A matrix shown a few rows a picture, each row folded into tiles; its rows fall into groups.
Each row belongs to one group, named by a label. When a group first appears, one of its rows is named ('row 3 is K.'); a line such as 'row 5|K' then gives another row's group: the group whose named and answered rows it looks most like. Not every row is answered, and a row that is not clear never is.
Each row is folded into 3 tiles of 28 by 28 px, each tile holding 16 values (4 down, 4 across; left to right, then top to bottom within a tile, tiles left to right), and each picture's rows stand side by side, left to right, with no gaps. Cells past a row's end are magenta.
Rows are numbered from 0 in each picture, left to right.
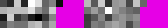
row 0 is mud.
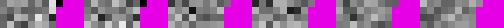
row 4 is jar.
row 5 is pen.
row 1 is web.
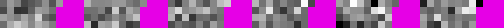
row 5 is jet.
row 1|jar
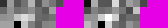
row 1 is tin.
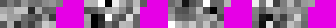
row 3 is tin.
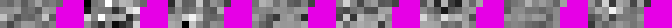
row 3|web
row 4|web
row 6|jet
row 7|mud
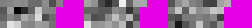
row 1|pen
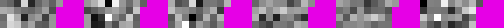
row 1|tin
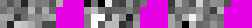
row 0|jar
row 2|tin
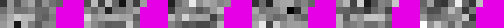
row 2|jet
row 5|pen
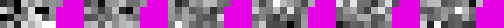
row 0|pen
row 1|pen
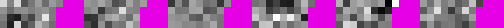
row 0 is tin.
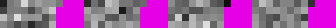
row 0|jet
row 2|web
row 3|web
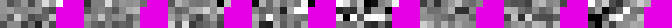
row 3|jet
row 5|pen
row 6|mud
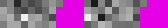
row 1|jar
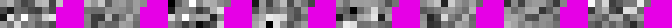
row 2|jet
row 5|tin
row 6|pen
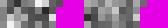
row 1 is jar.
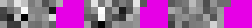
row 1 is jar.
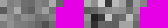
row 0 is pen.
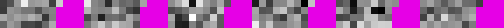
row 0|jet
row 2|tin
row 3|pen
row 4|pen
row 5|web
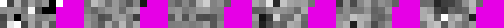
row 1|web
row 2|mud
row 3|tin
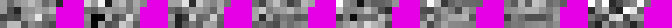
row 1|tin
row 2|tin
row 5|web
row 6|mud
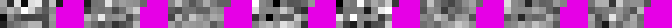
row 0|mud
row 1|jet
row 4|jet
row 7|tin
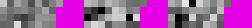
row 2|tin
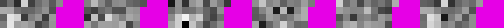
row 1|web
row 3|jar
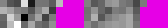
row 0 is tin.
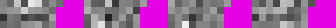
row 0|mud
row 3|mud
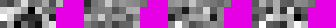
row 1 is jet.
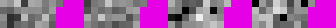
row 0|tin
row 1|jet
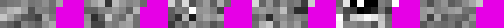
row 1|tin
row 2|mud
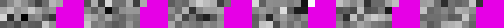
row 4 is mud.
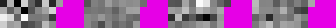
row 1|jet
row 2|mud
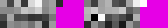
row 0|mud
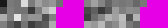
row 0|jet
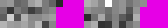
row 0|web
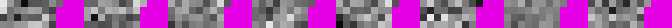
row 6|tin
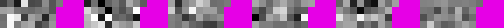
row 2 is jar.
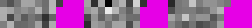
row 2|jet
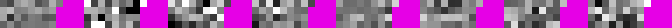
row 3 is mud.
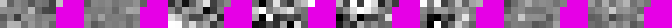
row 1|jet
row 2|pen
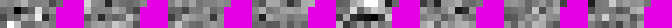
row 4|mud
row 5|pen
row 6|jar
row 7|jet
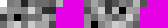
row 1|jar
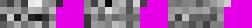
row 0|mud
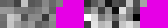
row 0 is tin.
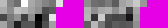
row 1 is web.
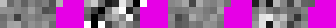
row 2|tin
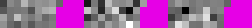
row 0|jet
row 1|pen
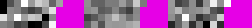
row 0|jet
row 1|pen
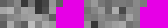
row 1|jar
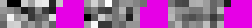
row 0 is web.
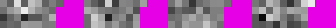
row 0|mud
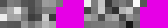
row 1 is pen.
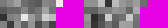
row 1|tin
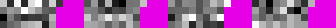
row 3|pen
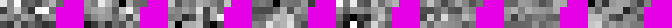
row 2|jar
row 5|web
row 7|pen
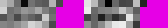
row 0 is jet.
